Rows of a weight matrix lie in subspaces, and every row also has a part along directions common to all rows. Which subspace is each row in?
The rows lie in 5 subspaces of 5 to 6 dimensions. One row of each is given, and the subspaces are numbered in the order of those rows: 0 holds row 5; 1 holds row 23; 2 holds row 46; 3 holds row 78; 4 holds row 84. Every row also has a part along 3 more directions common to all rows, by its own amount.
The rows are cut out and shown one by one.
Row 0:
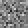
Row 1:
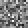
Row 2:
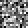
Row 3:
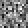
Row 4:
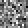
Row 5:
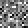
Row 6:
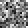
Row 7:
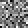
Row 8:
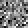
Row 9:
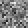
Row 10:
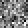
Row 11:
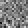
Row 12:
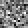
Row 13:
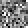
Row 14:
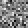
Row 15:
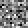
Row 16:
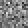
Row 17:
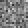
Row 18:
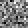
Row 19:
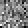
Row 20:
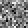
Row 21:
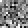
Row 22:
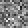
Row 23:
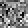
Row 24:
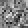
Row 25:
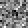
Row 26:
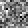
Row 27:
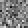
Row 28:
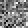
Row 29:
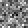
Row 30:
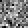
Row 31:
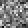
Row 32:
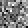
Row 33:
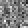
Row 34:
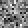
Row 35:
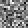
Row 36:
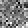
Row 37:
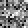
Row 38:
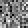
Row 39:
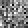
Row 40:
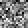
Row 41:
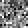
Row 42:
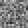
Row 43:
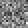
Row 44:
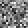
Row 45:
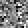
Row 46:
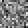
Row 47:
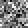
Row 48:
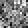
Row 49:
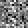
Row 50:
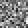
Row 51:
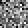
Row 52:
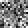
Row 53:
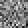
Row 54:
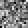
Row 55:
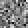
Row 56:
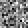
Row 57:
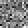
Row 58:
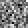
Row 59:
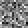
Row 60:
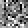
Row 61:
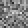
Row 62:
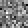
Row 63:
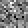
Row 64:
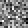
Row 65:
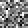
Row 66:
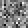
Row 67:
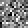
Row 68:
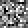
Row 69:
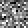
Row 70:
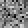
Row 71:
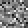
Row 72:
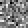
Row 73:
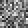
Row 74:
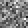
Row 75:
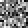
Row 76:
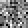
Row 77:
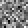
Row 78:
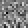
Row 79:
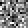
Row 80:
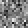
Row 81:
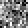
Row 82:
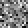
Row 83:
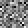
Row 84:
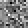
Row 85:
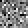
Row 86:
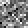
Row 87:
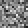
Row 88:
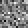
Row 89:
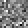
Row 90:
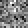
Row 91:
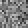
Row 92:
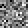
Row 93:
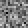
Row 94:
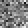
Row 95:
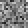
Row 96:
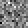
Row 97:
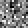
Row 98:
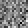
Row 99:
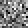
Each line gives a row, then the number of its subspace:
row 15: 2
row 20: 1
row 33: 3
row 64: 1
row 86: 2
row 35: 0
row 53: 0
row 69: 1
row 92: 0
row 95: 1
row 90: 4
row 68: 2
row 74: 1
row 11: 3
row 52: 1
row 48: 0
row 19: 0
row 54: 0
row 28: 0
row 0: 2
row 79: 4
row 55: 4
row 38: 3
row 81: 0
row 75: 0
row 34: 4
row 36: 0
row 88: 3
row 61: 0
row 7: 1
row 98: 3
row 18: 1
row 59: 2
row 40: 1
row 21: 3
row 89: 4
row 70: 4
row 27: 3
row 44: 1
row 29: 0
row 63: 4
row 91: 3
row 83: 0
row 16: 3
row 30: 3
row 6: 1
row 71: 2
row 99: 2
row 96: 2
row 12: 3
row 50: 1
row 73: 1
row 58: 4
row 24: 2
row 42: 2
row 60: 4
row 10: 4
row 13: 3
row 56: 4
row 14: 0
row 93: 3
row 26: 1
